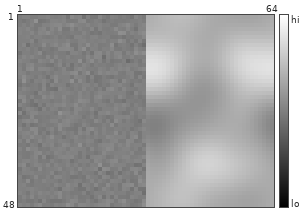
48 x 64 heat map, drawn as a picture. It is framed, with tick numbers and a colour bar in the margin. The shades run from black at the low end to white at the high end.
It is made of 1 by 2 panels. Panel 1,1: middling, fine-grained, faint in contrast. Panel 1,2: high, smooth.
